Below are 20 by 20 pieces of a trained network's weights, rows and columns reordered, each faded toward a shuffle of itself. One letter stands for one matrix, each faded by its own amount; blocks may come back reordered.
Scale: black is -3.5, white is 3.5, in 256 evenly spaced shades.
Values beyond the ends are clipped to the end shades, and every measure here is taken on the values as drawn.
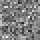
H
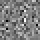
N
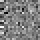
N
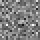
N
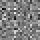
N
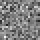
H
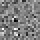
N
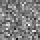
H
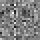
N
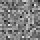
H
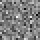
H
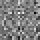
N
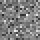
H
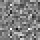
N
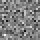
H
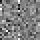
N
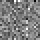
N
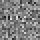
H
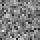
H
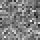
H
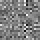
N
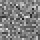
H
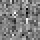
N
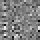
N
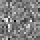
N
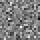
H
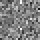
H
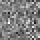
N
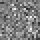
H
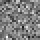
H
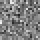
H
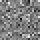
N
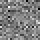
N
